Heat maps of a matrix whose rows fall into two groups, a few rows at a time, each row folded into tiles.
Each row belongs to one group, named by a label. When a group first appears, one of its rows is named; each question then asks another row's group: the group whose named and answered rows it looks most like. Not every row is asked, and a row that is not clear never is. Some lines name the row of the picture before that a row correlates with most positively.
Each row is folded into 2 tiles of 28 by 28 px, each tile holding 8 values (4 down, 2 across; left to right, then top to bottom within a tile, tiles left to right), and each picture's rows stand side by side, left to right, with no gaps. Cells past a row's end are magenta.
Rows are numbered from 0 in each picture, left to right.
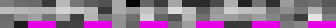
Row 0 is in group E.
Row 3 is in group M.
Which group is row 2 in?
E
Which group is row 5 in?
E
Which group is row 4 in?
E
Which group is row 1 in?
E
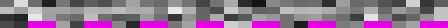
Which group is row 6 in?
E
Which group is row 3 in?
M
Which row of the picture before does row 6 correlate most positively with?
5
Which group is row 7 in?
M
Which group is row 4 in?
M
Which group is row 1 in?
E
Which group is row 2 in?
E
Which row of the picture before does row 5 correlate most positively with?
0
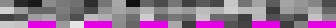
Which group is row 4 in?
E
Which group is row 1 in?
M
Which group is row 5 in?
E
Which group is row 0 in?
M
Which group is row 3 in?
E
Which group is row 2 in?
E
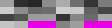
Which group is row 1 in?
M
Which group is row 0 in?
M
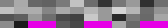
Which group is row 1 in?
E
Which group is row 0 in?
E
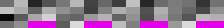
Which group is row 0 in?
M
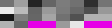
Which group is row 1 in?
M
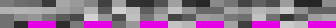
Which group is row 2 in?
M
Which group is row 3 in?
M
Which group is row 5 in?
M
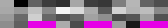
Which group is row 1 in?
E
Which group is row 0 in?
E
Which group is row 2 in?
E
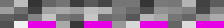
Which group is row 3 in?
M
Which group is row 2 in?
M
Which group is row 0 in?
M
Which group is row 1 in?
E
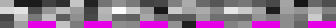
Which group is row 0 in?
M
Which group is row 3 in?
E
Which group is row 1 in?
M
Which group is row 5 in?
E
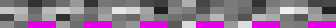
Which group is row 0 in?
M
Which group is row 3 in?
M
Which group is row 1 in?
M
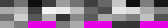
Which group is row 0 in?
M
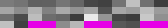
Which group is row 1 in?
E
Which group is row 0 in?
E
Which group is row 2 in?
E
